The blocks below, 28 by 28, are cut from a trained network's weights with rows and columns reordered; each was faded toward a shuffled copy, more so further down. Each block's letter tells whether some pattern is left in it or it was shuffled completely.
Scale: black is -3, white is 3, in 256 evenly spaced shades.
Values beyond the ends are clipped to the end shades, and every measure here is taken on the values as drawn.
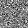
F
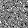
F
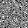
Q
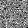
F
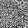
Q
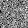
F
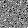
F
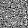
Q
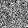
F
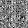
Q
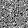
F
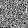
F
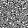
F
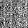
Q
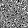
F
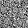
F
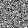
F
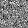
F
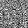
Q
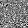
Q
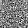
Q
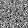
F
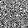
Q
